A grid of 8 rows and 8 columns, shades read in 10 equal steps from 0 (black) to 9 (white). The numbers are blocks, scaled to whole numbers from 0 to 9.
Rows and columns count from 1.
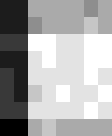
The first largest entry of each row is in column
3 7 3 4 7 5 7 4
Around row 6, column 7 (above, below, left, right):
9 9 8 9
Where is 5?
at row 1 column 7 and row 2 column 3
